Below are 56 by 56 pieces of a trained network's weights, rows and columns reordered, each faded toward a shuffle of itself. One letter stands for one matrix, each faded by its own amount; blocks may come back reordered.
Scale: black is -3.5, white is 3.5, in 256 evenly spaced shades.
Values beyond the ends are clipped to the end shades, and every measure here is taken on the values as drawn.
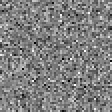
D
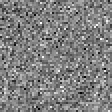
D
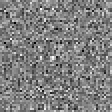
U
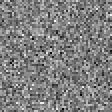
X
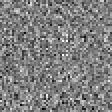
U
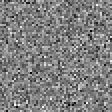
D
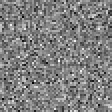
X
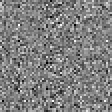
U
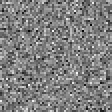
X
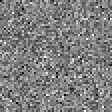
D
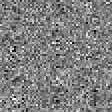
U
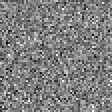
X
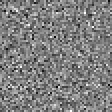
X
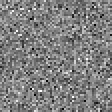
D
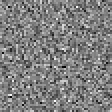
X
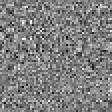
U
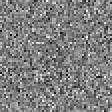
X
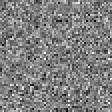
U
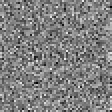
X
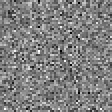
U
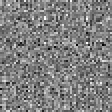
U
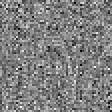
U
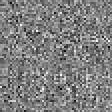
U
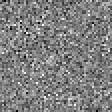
D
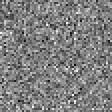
X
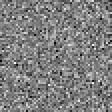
D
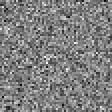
X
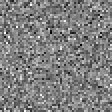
X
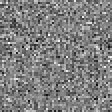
X
